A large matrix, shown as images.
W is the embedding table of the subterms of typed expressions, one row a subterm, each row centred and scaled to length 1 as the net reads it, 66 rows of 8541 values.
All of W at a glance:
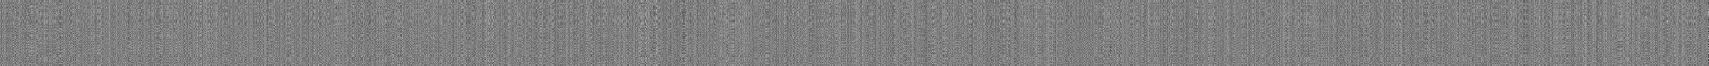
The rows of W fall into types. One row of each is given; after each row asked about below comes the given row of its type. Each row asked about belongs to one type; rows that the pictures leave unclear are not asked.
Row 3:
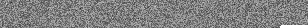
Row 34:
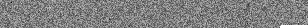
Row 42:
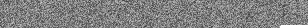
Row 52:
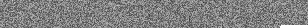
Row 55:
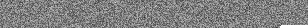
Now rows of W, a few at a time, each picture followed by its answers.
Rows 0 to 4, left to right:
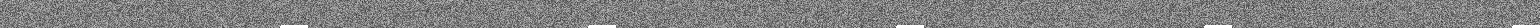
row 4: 52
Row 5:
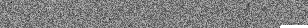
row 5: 34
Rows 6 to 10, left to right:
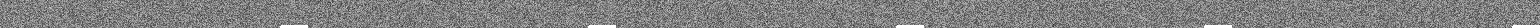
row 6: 55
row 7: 42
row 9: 34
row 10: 52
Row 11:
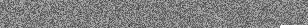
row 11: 34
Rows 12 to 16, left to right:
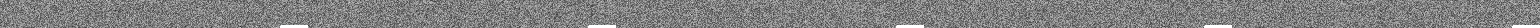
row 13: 42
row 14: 42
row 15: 34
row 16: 52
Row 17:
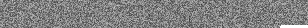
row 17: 52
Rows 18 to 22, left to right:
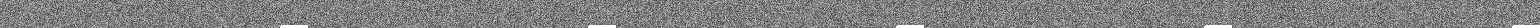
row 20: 3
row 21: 3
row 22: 52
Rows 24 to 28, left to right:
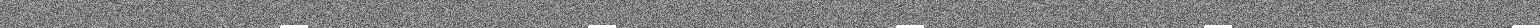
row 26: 42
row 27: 52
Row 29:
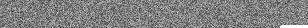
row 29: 3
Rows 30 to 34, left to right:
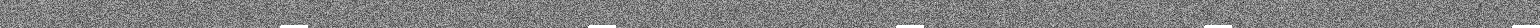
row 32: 34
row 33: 42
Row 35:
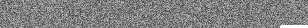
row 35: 34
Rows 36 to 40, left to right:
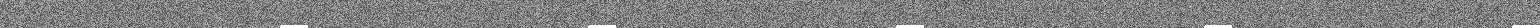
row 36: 34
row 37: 42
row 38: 42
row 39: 52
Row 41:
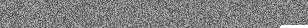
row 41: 55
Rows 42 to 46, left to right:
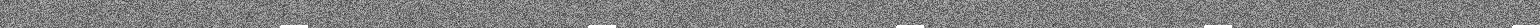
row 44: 55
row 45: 34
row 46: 55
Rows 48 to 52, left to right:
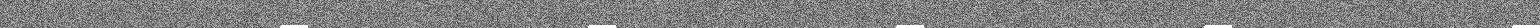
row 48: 42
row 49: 52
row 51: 55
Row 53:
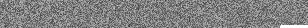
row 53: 34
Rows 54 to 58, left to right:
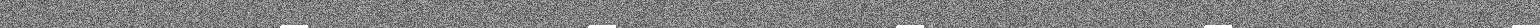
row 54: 52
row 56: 3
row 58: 42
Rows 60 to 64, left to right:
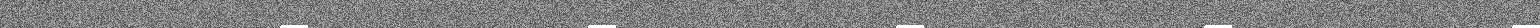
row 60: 3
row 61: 34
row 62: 52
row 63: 55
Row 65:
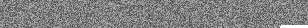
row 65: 52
